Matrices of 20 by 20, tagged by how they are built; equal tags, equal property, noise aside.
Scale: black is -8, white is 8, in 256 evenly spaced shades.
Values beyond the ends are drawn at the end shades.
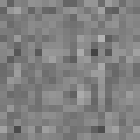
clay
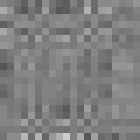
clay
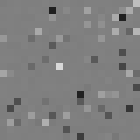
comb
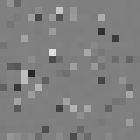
comb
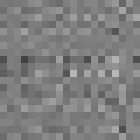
clay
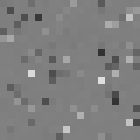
comb
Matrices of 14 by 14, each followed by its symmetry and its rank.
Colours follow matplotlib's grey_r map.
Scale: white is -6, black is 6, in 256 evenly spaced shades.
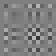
symmetric, rank one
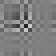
symmetric, rank one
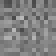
neither, rank three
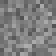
neither, full rank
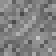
symmetric, full rank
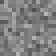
neither, full rank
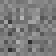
neither, rank three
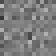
neither, rank three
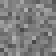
neither, full rank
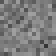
symmetric, full rank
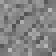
symmetric, full rank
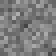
symmetric, full rank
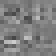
neither, rank three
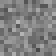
neither, full rank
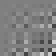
symmetric, rank one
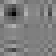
symmetric, rank one
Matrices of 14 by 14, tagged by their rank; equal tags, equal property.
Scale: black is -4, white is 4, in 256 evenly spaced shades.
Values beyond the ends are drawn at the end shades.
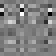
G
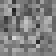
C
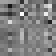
G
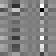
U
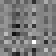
G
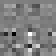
G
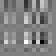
U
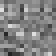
C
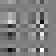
U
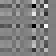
U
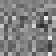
C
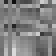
G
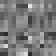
C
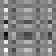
U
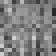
C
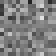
C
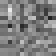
C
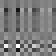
U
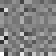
G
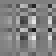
U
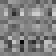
G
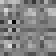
C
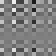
U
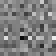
C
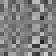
G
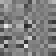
G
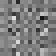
C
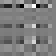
U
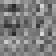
G
